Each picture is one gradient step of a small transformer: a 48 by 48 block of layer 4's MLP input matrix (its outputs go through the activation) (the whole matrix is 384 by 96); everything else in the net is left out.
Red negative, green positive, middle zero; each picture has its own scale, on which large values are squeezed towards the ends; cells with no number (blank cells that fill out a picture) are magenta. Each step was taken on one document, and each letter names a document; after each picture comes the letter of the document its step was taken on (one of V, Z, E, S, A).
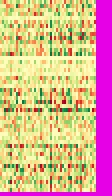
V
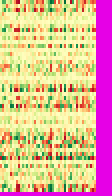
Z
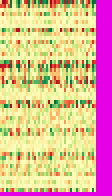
Z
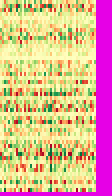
V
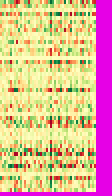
V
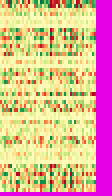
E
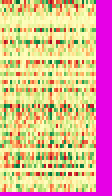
Z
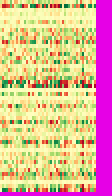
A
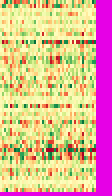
A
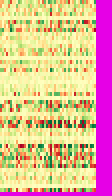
V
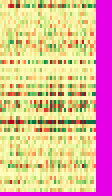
E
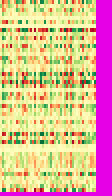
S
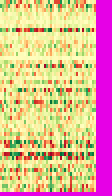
Z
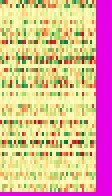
A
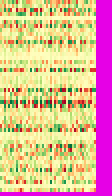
V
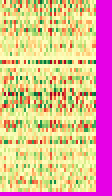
E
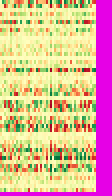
V
